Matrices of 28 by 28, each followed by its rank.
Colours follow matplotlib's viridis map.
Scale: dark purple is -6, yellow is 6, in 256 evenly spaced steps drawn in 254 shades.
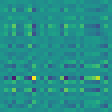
two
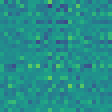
five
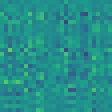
five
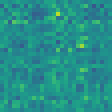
five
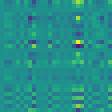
two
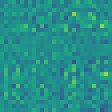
five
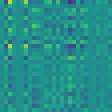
two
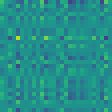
two
